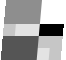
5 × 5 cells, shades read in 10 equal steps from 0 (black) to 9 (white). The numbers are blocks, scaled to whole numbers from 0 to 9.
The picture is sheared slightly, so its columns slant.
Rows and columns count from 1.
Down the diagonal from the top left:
5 5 8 7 7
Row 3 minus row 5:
4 5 5 -8 -7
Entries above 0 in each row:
5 5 3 5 5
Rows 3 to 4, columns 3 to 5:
8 0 0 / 3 7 7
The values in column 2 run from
3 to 8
